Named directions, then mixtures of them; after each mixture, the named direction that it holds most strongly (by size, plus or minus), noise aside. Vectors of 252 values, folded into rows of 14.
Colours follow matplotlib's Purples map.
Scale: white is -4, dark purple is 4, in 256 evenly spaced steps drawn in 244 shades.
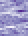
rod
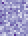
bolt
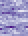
rod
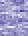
rod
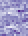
rod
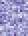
bolt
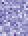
bolt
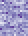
bolt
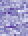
rod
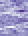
rod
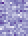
bolt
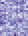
bolt
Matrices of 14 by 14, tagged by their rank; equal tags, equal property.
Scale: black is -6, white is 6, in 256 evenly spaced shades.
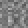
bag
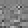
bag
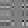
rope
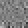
bag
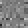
bag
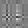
rope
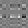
rope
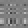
rope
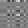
rope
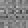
bag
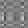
rope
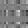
rope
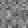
bag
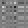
rope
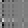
rope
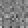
bag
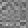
bag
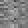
bag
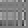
rope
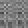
bag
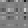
rope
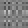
rope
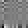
rope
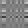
rope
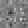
bag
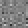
bag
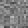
bag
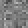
bag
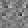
bag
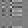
rope
